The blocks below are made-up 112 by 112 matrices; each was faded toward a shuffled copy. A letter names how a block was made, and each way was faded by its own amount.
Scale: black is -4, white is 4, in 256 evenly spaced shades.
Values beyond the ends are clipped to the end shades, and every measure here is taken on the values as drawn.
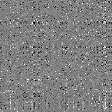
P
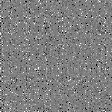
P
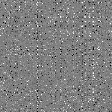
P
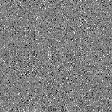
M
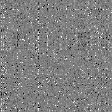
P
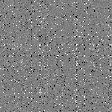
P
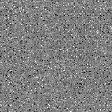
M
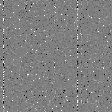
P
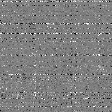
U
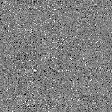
M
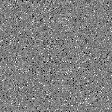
M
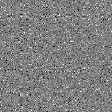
M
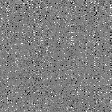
P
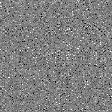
M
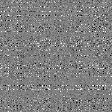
U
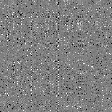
P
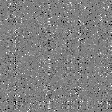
P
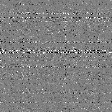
U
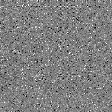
M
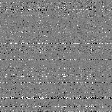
U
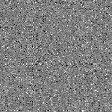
M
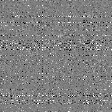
U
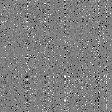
P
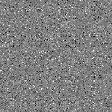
M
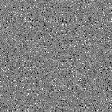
M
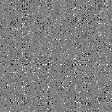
P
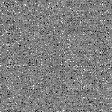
M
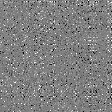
P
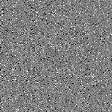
M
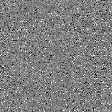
M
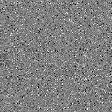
M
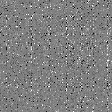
P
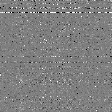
U
